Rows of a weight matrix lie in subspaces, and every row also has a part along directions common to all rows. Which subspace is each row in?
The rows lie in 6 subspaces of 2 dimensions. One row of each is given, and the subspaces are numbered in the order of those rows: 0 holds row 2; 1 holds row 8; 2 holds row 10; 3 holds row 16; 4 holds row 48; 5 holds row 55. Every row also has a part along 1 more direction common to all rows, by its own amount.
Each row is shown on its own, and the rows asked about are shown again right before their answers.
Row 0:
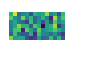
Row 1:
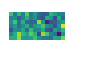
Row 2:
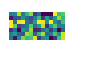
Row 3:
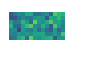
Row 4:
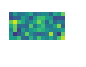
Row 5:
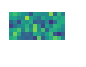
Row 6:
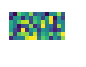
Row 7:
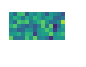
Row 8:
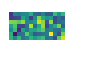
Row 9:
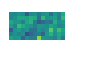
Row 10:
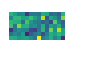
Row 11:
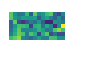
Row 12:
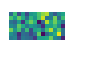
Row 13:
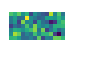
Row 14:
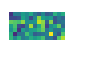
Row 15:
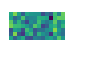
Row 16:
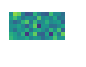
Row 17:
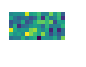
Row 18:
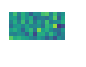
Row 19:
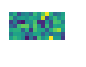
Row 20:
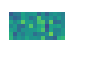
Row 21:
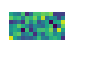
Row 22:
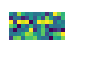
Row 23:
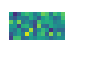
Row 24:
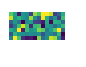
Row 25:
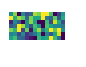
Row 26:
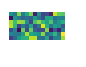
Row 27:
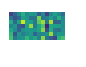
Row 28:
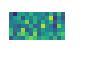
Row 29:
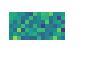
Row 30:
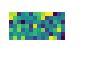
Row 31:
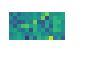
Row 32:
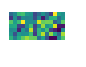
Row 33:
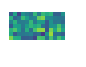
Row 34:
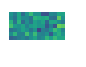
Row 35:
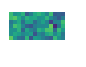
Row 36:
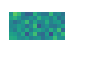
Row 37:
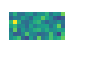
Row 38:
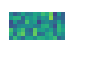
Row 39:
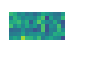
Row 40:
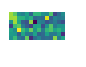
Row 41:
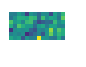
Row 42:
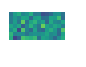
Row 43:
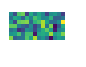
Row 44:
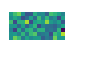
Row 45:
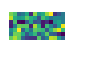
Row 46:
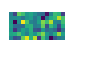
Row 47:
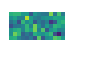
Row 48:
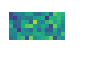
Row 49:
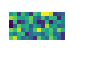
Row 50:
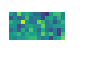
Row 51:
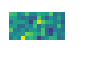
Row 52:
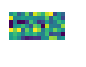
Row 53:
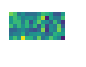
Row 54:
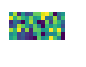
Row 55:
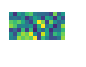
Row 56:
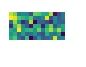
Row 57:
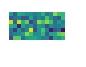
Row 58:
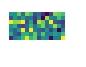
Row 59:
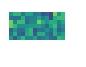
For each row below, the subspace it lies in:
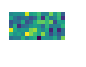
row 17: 2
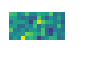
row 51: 2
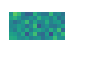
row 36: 3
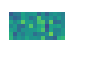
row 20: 1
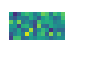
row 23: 3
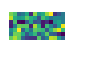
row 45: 5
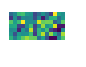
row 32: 0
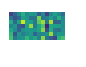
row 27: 1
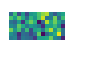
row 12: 5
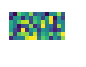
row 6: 0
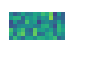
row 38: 0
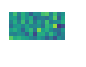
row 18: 0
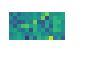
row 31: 4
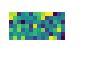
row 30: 2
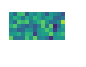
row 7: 4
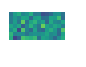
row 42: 3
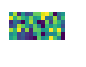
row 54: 5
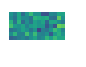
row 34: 0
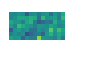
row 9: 2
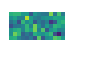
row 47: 5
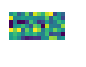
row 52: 2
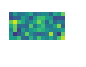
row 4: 1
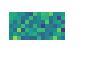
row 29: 3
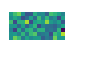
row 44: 3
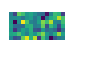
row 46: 1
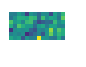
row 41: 2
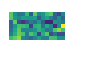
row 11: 5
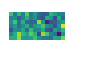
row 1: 5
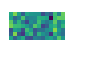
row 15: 0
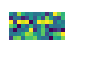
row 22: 3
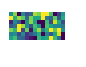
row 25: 5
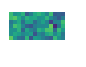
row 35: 4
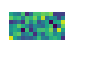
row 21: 4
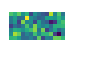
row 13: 5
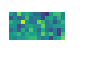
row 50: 5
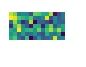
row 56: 4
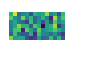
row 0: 0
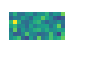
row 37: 1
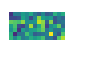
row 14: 1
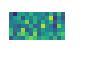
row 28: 0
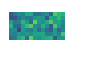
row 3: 4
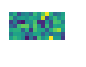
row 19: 4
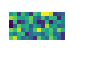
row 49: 0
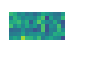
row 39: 2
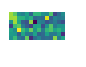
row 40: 4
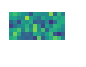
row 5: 5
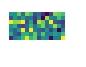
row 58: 4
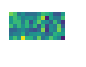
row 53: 2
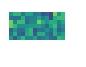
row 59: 0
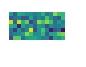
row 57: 3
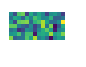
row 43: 4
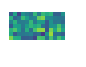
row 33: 1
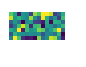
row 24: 3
